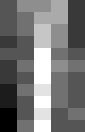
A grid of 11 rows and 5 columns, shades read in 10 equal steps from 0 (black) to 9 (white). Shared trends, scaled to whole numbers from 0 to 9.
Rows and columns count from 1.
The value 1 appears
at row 8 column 1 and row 9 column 1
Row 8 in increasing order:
1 3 4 4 8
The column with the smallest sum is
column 1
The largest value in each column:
3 5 9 6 4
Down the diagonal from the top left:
3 4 7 5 3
